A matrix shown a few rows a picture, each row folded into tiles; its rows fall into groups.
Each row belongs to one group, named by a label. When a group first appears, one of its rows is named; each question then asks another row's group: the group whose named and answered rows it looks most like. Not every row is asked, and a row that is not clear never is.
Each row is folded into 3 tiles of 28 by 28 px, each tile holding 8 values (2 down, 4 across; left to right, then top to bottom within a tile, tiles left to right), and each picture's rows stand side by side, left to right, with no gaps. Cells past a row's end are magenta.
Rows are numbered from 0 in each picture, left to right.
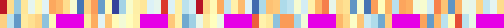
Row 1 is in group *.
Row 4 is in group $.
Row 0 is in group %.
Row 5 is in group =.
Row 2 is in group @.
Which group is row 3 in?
=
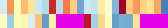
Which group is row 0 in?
%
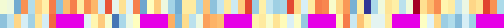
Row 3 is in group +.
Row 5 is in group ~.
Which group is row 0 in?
$
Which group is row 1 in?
$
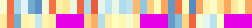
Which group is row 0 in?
*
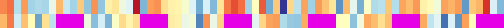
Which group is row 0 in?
*
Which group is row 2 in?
%
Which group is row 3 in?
$
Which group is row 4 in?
@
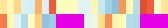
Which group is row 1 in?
+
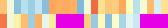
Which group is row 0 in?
%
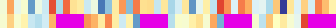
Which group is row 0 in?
$
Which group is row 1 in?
+
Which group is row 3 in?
$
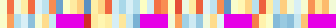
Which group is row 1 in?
=
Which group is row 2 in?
@
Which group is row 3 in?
~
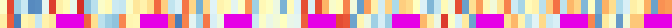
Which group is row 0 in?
*
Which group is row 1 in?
=
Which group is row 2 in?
=
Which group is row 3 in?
$
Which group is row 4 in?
@
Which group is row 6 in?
%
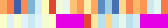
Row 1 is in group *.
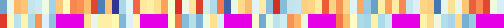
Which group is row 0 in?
=
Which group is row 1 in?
*
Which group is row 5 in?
%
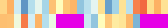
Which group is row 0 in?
%
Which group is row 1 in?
+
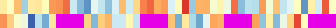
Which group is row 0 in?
~
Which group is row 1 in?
+
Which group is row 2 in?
~
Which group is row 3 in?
=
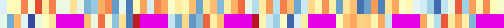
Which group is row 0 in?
$
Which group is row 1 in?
=
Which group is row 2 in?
=
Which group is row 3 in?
~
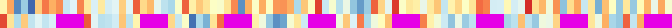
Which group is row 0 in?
*
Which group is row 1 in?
%
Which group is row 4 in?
+
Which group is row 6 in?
$
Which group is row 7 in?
=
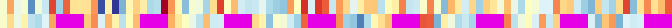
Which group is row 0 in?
$
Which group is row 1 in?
*
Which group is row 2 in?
%
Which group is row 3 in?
$
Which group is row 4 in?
~
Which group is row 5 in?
@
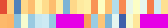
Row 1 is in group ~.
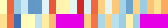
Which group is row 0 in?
*
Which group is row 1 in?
@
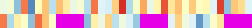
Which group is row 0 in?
=
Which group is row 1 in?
+
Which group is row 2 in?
$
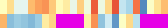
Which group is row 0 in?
~
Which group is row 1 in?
@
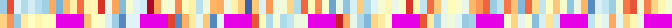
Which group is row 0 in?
@
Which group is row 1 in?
~
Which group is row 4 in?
=
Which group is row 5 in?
~
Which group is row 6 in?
*
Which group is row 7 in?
+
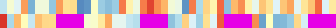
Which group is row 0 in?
=
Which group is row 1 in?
+
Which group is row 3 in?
~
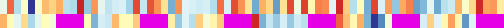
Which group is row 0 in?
*
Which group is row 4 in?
$
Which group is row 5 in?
+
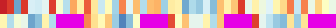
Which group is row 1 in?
$
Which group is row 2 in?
%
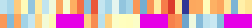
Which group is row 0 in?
=
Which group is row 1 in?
@
